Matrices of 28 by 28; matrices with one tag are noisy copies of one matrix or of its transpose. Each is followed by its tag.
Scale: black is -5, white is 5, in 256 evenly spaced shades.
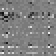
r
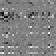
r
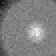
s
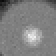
s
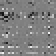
r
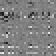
r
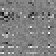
r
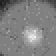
s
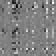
r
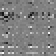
r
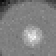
s
